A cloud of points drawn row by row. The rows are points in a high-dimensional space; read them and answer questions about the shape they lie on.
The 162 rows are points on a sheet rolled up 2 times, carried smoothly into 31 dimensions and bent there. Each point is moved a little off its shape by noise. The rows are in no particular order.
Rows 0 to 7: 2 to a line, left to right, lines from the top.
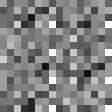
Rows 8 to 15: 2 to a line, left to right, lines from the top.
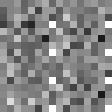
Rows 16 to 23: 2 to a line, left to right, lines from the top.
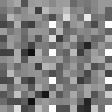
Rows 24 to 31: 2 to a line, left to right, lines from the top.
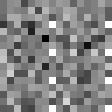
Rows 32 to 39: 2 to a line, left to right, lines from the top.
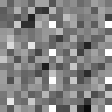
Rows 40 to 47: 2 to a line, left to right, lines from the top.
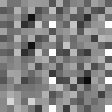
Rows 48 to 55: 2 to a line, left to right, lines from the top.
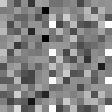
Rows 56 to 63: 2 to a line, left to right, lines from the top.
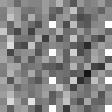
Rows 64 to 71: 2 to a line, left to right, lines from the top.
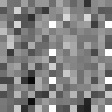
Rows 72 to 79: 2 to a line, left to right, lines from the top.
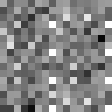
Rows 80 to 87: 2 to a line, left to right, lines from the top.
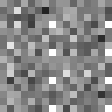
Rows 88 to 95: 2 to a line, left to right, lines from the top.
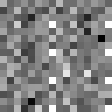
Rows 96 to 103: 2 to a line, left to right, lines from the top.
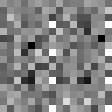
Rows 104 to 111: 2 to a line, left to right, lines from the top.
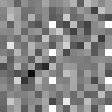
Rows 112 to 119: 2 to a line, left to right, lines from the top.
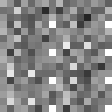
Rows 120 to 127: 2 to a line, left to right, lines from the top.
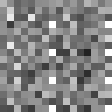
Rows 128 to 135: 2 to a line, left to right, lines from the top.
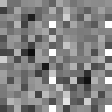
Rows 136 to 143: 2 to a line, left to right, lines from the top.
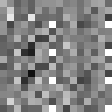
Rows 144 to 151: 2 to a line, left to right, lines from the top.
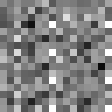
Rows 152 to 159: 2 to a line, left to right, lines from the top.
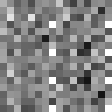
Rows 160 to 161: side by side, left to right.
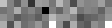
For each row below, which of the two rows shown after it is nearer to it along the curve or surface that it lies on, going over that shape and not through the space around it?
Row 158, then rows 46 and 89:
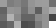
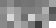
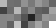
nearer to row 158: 89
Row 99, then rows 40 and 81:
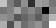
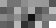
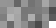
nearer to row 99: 81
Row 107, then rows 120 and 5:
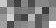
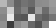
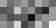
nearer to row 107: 120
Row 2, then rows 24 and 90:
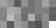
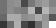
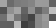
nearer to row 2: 90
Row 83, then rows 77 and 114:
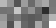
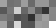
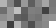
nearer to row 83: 77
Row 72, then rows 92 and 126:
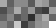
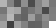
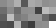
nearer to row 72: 92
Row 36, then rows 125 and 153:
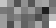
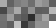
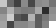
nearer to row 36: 153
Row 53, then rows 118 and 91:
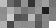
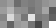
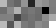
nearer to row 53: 91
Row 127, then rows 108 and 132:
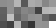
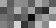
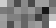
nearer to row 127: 108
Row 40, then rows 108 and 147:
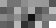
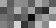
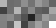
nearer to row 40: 108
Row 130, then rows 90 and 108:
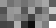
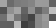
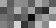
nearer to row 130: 108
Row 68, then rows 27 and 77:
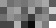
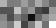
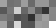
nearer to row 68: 27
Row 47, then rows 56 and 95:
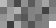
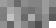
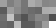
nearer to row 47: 56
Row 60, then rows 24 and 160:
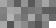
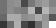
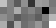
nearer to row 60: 160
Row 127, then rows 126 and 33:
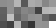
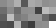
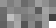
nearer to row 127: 126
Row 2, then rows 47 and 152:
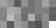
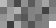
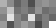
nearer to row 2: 47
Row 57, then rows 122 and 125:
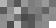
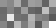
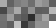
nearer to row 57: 125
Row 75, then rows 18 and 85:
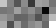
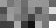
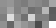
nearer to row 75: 85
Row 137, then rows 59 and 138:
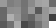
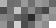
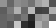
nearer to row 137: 59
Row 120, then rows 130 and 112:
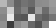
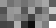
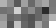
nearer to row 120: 112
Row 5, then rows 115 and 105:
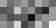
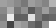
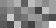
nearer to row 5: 105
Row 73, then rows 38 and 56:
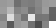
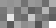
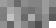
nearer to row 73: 38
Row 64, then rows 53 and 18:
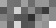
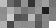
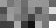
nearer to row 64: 53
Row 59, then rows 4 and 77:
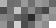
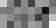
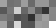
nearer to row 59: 77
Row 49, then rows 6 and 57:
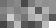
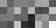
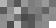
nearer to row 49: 6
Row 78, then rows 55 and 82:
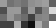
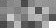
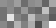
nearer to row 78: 55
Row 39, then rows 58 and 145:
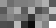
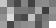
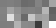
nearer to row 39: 145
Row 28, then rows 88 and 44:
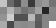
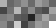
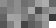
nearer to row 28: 88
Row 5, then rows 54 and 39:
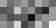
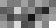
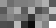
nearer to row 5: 54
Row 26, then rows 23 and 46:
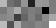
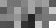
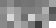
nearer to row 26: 46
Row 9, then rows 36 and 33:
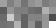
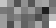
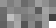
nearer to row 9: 33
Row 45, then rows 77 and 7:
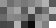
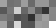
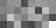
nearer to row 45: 7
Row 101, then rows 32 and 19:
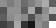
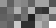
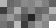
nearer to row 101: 32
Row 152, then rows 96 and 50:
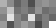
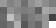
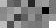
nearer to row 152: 50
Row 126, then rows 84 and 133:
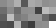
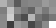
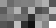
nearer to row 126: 133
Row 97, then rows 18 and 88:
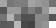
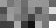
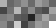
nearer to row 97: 88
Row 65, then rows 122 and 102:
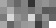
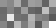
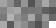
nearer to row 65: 122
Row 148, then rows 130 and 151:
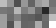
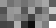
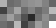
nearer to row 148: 151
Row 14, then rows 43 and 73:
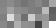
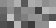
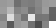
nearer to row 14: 73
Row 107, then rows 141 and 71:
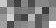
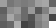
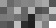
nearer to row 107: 141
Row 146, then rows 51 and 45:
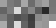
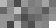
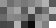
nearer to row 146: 51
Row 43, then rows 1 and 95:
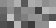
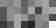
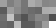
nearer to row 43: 1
